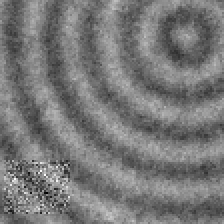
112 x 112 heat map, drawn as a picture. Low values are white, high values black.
An odd patch, rougher than its surroundings, sits in the bottom left. The histogram is bell-shaped. Rings spread out from the top right. Values change most from cell to cell in the bottom left. There is no overall slope. Neither half mirrors the other.
